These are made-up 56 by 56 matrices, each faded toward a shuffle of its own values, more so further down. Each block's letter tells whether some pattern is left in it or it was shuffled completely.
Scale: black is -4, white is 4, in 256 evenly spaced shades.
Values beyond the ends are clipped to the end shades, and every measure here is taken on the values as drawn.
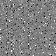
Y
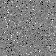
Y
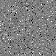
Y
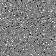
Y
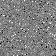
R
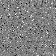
Y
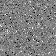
Y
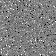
R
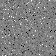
R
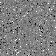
Y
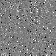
Y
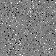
Y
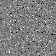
R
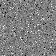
R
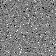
R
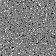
Y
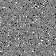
R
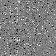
Y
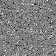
Y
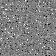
Y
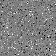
Y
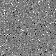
Y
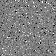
Y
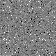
R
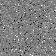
Y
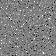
R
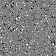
R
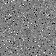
Y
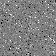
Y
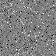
R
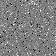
R
